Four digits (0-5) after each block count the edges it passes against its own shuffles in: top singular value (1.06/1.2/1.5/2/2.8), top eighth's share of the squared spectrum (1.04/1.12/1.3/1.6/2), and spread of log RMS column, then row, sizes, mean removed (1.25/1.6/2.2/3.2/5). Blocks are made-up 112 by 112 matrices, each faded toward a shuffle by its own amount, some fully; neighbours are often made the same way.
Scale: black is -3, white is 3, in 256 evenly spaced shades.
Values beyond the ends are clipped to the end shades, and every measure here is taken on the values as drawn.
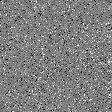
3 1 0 0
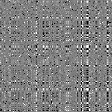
5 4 4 3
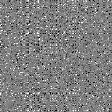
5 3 2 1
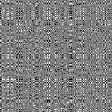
5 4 4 4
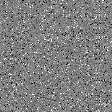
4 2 1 1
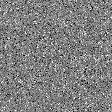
0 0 0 0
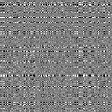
5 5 3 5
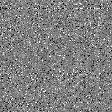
3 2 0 1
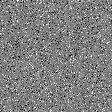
0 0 0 0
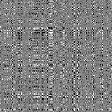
5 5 4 3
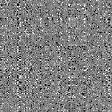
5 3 3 2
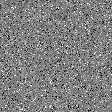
2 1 0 0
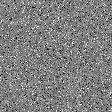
2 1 0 0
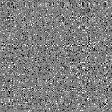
4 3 2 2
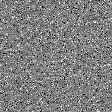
3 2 1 0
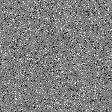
0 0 0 0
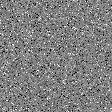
2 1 0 0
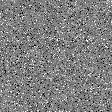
1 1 0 0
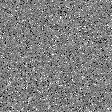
1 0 0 0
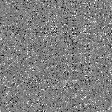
3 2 1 1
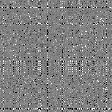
5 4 3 3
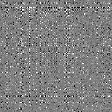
5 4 3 3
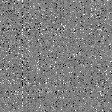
4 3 2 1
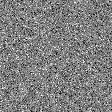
0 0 0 0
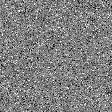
0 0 0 0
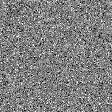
3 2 1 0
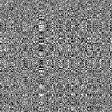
5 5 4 3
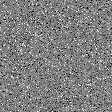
0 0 0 0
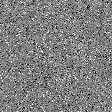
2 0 0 0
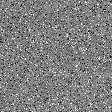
0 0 0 0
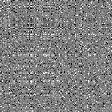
5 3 2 3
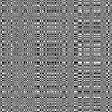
5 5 5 5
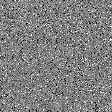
1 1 1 1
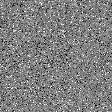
0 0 1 1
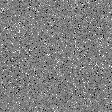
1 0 0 0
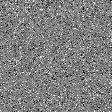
1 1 1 1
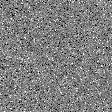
1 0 0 0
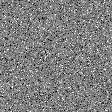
1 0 0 0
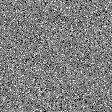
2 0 0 0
